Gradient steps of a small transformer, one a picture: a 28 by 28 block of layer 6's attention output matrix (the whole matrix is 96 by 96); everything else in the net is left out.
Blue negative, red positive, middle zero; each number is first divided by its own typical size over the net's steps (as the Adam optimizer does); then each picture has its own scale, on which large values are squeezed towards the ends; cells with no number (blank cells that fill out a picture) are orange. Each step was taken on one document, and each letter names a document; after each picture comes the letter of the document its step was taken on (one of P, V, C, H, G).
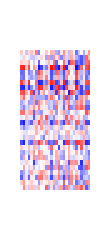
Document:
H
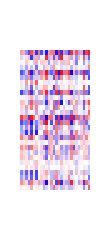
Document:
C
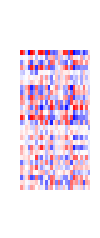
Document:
C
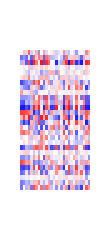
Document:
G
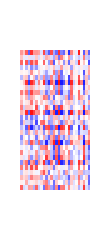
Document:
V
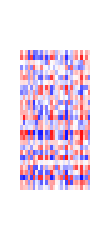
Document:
G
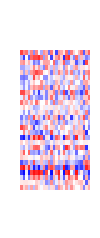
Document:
H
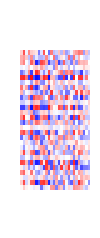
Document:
G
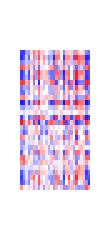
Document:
H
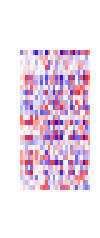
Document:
V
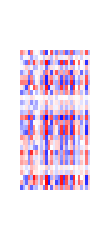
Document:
C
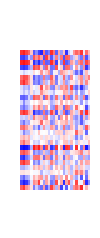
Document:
G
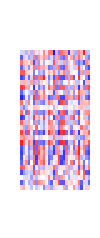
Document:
H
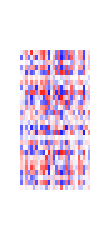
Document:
V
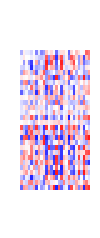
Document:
V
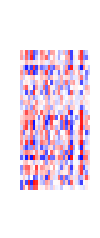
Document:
G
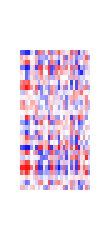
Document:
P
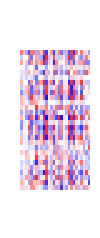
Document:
C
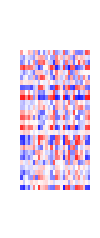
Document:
H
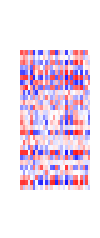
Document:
G
